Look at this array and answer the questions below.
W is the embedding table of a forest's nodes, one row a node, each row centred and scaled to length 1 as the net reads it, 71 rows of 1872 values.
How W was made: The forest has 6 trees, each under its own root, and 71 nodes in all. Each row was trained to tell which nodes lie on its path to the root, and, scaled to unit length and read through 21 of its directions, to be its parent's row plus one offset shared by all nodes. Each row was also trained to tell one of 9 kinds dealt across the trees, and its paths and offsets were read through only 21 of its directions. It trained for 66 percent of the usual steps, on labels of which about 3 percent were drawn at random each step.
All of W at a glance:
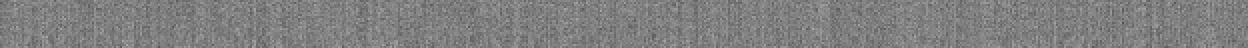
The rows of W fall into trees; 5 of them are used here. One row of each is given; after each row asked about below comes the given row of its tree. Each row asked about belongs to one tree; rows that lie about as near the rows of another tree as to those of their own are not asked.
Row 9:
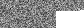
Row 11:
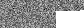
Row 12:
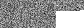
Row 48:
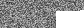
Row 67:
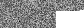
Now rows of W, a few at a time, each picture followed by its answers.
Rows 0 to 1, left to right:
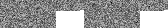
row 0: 12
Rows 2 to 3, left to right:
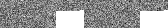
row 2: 9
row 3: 67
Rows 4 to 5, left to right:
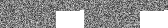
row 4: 11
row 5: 11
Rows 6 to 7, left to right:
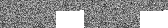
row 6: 67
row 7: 67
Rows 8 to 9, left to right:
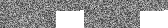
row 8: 48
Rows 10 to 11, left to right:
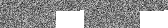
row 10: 48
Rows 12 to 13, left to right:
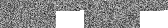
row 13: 9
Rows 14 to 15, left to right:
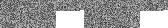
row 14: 12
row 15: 9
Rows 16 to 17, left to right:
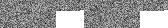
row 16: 12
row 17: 12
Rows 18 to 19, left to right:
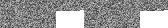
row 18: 11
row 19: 11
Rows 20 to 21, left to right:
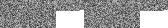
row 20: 9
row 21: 67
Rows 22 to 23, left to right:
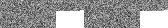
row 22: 12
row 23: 9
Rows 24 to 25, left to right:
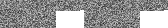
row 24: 48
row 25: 11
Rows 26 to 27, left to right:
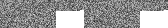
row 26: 48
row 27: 67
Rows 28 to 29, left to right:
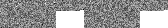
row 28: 11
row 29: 9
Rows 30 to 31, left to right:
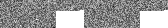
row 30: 67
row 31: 9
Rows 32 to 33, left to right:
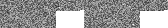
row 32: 48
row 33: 11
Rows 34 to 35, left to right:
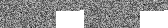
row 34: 9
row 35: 12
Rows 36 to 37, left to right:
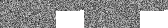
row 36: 67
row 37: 48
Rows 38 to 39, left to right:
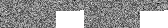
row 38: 12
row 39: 12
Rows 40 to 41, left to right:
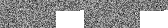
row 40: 48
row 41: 48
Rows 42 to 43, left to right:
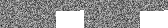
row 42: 11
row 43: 11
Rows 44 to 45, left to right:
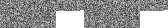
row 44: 12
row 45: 9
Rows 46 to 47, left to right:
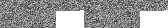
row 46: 11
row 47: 48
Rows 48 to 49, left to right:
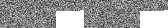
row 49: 67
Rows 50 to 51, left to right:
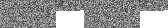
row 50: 11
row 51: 11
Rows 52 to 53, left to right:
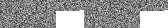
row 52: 67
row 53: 11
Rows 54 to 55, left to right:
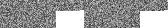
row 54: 9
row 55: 11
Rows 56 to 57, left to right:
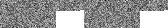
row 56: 12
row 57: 11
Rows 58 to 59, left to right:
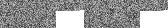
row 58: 9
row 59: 9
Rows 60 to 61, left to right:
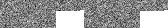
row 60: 11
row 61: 12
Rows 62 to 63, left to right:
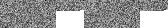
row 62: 12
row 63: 48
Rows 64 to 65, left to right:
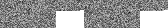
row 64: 12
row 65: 9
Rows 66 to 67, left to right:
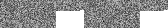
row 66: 12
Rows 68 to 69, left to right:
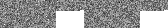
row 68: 12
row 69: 48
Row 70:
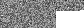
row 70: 12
